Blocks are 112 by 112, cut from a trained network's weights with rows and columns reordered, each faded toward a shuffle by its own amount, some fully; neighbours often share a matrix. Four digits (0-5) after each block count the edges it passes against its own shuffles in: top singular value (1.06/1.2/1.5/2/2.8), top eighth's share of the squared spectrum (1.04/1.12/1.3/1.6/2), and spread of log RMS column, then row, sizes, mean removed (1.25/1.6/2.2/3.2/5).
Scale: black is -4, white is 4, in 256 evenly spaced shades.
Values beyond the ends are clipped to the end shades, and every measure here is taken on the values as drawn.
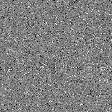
3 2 0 2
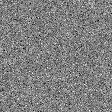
0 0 0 0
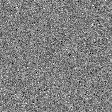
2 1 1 0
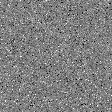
1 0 0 0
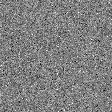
1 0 0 0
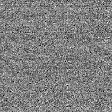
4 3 1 2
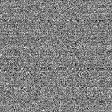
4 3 1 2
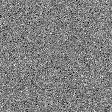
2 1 0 0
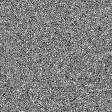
1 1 0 0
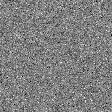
0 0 0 0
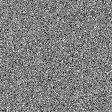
0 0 0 0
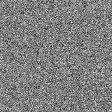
2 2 1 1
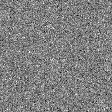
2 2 0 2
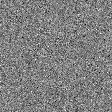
0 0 0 0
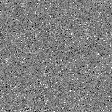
3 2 0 1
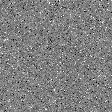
0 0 0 0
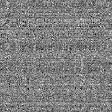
4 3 2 2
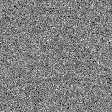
1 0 0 0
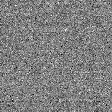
2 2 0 0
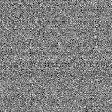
4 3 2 2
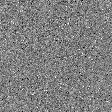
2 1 0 0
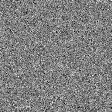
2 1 0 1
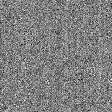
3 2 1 1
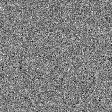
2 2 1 1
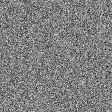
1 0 0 0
